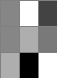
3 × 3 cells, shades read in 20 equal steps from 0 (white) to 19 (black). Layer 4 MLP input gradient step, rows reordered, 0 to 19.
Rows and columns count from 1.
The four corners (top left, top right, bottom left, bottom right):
9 14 6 0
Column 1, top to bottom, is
9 9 6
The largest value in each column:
9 19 14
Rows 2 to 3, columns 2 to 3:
6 10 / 19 0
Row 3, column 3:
0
